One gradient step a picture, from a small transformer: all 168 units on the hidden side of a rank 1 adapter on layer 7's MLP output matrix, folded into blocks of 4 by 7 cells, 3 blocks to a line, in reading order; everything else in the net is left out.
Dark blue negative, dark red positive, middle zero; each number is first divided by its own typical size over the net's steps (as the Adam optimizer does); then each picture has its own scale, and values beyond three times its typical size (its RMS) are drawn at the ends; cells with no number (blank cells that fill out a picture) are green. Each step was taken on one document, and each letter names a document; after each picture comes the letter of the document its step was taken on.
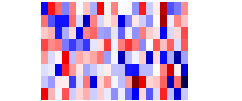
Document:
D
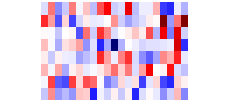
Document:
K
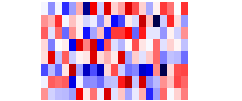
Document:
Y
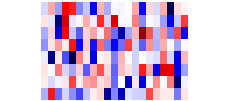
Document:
Y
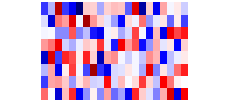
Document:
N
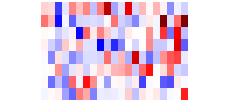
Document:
K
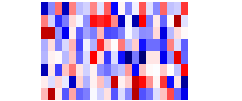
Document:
D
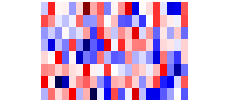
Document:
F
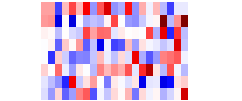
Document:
K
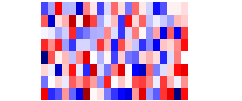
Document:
N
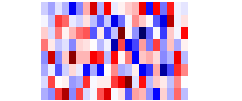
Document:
Y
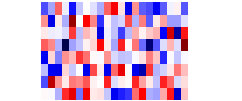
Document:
N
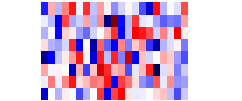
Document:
Y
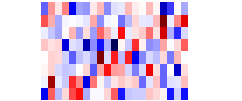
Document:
K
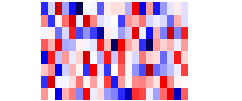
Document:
N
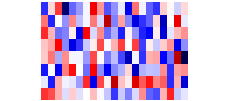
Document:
D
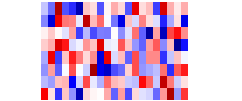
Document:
N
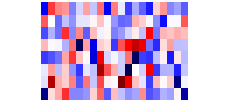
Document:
Y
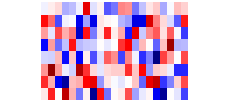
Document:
F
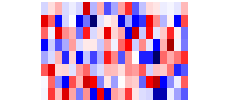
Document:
F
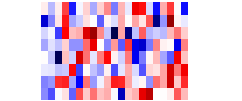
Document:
Y
